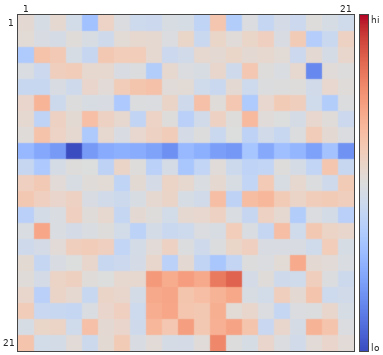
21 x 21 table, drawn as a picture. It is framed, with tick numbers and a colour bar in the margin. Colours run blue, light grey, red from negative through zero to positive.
Ninth with the highest average: bottom middle. Odd patch: higher, in the bottom middle. Odd lines: row 9.
